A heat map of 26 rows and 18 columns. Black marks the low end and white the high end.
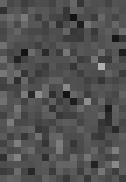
A few values lie far out on both sides of the bulk. Overall the values sit about 30% of the way up the scale. The texture is fine-grained noise. No single row or column stands out from its neighbours. The halves do not mirror each other.
